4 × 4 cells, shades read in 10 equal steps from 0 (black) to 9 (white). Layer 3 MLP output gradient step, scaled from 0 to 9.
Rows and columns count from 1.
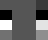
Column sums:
16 12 12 15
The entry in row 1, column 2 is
3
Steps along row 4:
down same up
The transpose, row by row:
3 0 9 4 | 3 3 3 3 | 3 3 3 3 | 2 0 8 5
